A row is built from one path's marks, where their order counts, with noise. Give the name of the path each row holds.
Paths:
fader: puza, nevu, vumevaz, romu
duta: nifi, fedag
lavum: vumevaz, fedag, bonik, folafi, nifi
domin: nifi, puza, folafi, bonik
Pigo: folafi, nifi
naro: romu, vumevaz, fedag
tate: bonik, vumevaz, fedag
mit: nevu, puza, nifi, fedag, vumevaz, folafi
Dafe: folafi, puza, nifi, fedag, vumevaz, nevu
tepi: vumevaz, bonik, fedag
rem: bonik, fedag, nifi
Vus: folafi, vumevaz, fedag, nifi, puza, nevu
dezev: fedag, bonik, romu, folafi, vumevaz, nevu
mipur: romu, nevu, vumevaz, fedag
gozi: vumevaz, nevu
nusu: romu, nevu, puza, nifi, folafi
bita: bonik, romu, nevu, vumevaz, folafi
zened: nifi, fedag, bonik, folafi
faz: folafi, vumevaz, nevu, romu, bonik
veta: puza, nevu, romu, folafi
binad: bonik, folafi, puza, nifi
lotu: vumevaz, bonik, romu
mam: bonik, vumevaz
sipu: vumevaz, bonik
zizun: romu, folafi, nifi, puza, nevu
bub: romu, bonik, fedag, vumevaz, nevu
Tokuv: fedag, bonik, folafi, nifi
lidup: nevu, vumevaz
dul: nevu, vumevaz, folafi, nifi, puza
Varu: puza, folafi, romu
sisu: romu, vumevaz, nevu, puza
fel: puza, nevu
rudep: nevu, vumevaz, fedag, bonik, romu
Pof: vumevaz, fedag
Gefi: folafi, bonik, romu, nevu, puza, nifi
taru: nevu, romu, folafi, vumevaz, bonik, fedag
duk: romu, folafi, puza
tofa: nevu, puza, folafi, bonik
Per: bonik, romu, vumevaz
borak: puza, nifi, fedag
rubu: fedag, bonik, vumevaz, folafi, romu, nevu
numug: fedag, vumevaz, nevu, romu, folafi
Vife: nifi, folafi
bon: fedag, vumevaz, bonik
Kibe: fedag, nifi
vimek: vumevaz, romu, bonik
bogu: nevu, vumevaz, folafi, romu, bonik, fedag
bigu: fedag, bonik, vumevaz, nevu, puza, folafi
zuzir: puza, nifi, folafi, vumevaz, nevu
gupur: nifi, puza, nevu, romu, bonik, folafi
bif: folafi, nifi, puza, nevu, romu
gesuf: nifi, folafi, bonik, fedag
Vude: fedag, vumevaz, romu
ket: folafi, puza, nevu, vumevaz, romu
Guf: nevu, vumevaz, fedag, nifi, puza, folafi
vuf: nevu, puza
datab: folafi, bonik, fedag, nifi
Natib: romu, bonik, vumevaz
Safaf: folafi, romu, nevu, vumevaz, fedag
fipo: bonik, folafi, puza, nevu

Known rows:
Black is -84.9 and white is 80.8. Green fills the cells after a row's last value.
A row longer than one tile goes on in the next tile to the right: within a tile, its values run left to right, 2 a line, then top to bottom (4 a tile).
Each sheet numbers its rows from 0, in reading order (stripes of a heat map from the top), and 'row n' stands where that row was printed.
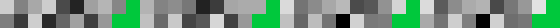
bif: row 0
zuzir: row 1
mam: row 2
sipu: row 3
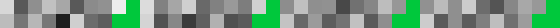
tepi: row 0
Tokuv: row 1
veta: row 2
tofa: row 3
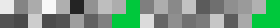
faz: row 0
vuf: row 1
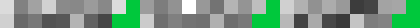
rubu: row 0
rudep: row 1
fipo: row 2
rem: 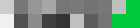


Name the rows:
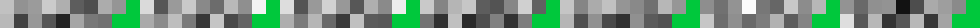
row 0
bita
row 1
Pof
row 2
lavum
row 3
zizun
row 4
bub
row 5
Guf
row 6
gupur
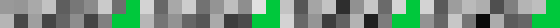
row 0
nusu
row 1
Vude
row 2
Kibe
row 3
vimek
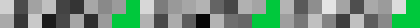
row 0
gesuf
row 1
Per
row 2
gozi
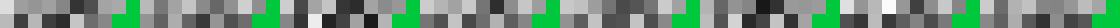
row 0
binad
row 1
sisu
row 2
Vife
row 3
ket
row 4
Varu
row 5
domin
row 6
Safaf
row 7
naro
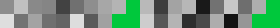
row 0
fel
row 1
duta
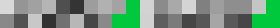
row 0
Dafe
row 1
dezev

